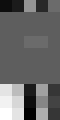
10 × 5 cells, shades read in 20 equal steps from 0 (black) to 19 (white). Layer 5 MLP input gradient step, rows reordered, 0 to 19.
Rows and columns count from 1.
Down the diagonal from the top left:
1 7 7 8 7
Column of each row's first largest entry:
3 1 1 3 1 1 1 1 1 1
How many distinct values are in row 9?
5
